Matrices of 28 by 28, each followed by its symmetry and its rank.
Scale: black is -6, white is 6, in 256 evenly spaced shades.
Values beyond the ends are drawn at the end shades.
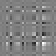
symmetric, rank one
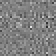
neither, rank five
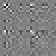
symmetric, rank three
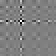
symmetric, rank one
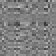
neither, rank three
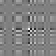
symmetric, rank one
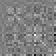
symmetric, rank three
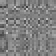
neither, rank three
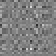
neither, rank three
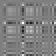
symmetric, rank one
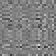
neither, rank three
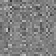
neither, rank five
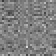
neither, rank five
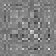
symmetric, rank three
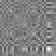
symmetric, rank three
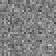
neither, rank five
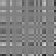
symmetric, rank one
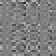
neither, rank three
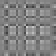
symmetric, rank one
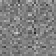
neither, rank five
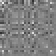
symmetric, rank three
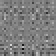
neither, rank three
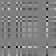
symmetric, rank one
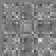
symmetric, rank three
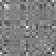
symmetric, rank three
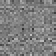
neither, rank five
